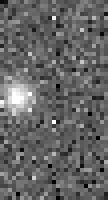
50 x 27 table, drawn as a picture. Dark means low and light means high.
A single bump stands in the middle left. No regular stripes run through it. The ninth with the highest average is the middle left. No single row or column stands out from its neighbours. On average the colour sits 40% of the way up the scale.
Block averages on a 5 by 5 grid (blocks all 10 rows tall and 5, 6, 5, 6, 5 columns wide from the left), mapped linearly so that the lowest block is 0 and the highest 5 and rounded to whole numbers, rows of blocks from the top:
00010
11011
53010
10100
11000
